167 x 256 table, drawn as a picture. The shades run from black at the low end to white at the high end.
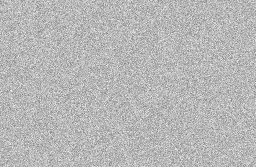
No overall slope runs across the table. There are no regular stripes. The histogram is bell-shaped. Overall the values sit about 70% of the way up the scale. No seam splits the table. The texture is fine-grained noise. The halves do not mirror each other.
